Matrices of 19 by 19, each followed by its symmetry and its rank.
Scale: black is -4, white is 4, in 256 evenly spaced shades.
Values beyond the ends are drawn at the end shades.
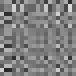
antisymmetric, rank two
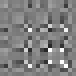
symmetric, rank two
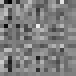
neither, rank three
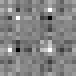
symmetric, rank two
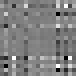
antisymmetric, rank two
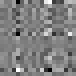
neither, rank two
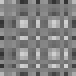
symmetric, rank one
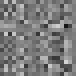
neither, rank three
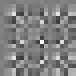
symmetric, rank two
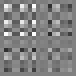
symmetric, rank one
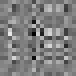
neither, rank two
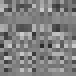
neither, rank two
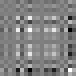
symmetric, rank one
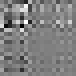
antisymmetric, rank two
